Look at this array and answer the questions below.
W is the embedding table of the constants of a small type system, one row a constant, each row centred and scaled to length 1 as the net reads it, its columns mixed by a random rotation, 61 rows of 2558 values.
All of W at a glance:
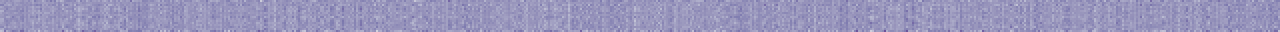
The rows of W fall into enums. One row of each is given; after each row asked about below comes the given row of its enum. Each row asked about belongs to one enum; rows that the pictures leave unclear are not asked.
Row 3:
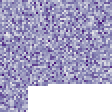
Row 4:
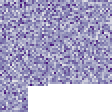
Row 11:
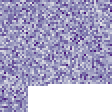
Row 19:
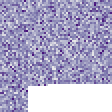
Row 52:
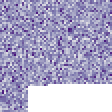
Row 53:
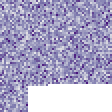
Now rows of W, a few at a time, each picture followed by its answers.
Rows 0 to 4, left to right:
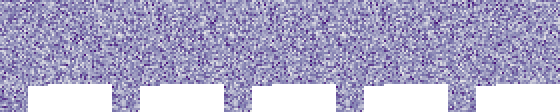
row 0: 11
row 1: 3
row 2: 3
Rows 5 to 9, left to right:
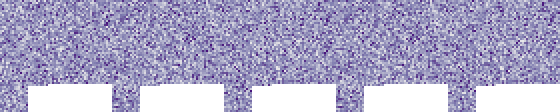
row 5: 53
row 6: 11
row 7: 19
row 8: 11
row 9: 19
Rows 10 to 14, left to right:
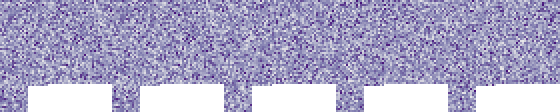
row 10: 11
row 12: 53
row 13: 4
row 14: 19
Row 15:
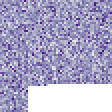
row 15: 19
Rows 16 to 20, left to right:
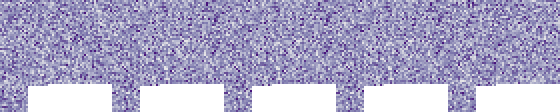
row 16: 11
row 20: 4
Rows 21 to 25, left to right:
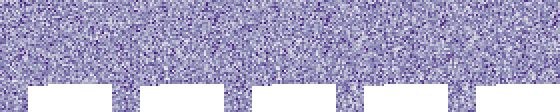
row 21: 4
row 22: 19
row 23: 19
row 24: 53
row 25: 53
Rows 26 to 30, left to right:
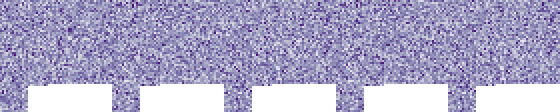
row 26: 52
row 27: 4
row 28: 19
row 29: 4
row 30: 19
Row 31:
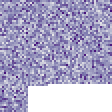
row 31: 11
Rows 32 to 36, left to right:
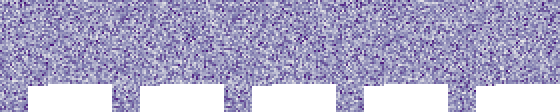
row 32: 4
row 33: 11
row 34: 11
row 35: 4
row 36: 19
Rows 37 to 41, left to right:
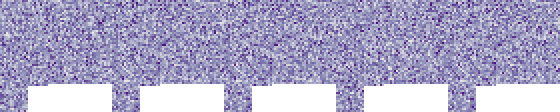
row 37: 3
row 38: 4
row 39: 4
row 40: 19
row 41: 4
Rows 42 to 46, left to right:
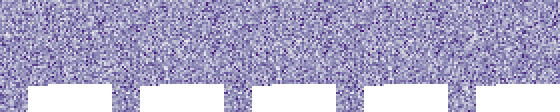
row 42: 3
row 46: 53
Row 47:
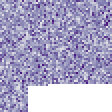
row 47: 53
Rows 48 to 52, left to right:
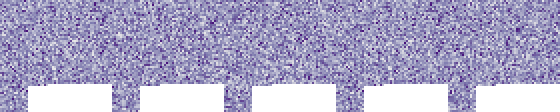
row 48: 19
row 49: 3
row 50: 11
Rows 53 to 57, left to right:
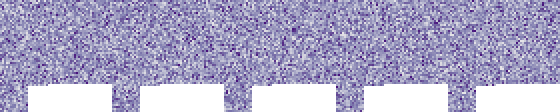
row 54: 11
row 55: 52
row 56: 3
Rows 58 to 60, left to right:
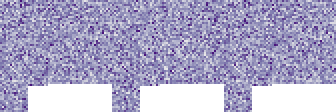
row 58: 4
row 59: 19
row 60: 4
